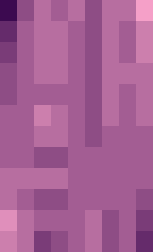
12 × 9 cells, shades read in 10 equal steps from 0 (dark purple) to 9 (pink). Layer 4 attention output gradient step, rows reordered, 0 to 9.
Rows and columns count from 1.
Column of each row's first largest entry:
9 9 9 3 7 3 3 1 1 1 1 1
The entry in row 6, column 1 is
5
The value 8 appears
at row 11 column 1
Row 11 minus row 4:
4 1 -1 -1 0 2 -2 -1 -3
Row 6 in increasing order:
4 5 5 5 5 6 6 6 7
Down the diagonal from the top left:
0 5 6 6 5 4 5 5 5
